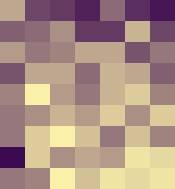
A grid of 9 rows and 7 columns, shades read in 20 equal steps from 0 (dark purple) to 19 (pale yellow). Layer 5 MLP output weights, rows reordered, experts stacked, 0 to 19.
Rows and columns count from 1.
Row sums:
36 53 72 74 90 89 93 87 106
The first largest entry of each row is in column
1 6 4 5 2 5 3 6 3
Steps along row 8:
up down up down up down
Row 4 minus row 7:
-3 -3 -6 -7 5 -2 -3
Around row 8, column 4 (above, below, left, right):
15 15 11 12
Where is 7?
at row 2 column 1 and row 4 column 7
